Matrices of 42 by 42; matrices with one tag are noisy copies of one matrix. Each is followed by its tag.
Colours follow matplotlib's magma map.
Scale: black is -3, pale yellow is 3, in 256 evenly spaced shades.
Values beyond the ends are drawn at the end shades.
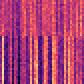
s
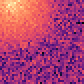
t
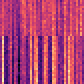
s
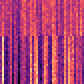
s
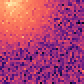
t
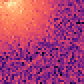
t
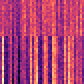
s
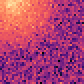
t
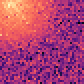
t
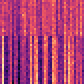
s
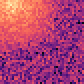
t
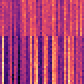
s
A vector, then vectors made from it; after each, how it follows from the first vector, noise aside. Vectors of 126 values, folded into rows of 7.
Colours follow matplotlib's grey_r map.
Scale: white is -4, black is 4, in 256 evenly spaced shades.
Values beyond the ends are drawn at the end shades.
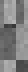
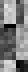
scaled up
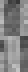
wrapped around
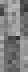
wrapped around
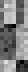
scaled up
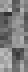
wrapped around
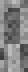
wrapped around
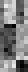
scaled up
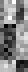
scaled up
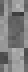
wrapped around
